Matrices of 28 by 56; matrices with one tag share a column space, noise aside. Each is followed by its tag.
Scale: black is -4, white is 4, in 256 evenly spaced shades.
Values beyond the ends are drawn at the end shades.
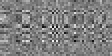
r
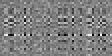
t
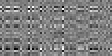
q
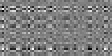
q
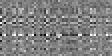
t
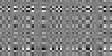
q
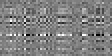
t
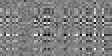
t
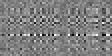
t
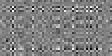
q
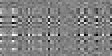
t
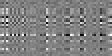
t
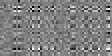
q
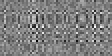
r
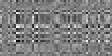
r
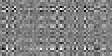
q
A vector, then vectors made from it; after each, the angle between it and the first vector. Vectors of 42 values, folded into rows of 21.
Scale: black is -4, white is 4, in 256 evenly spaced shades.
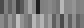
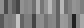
orthogonal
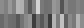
nearly opposite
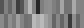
nearly parallel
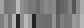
partly opposed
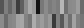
nearly parallel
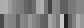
partly opposed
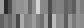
partly opposed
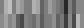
partly opposed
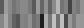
partly opposed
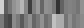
partly opposed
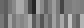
partly opposed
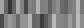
partly opposed
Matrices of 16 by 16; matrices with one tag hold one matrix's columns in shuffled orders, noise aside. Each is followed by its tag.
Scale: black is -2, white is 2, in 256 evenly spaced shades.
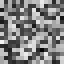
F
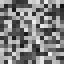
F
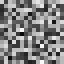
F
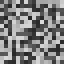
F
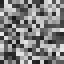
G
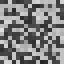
G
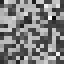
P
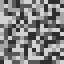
G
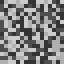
F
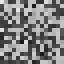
G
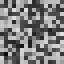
F
